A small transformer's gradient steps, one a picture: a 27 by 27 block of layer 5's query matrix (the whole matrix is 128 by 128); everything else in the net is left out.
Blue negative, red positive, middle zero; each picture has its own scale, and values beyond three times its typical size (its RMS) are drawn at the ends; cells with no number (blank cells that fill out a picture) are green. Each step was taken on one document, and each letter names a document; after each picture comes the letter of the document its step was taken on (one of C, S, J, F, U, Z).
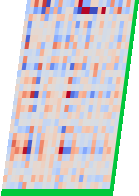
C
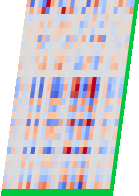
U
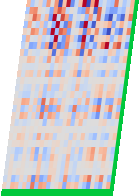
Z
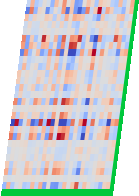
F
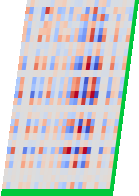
U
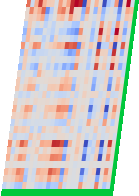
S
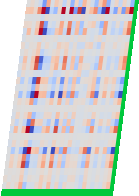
U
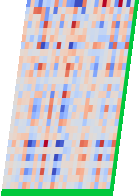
S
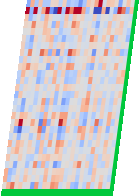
F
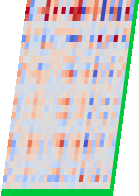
S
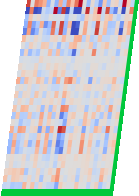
F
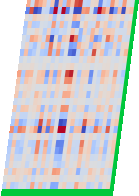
F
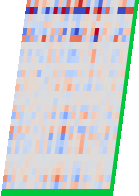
F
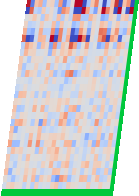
C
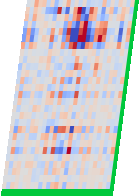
C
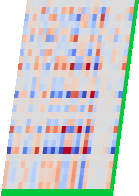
U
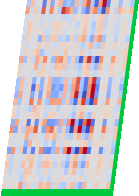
U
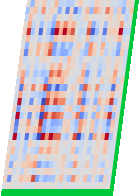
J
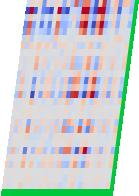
U
